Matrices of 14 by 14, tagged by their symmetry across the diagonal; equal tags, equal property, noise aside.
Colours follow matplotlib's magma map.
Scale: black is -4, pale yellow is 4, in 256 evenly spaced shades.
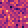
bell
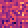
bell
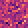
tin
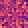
bell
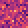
tin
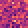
tin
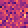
tin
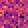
tin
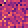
bell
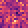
tin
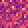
tin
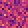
tin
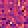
bell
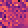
bell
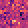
bell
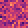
tin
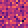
bell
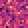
bell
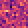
bell
